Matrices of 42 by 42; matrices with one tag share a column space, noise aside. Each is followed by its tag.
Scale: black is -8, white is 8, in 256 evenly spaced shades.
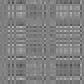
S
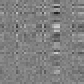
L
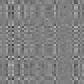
S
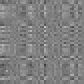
S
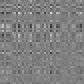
L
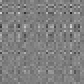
L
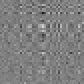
L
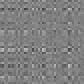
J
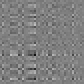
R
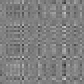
S
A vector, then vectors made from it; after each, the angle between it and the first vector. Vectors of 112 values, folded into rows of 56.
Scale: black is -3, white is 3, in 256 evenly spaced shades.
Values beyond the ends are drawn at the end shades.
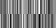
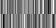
partly aligned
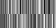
partly aligned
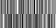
orthogonal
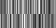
nearly parallel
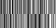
partly aligned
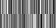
partly opposed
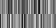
nearly opposite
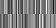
partly opposed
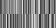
partly aligned
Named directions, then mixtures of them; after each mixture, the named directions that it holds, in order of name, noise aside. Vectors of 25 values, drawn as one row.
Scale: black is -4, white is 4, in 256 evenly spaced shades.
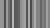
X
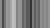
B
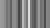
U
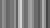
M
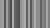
X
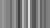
U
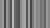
X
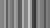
U, X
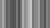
B, U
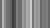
B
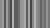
X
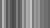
B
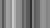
B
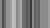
B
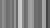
M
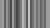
U, X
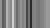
B, X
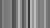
B, U
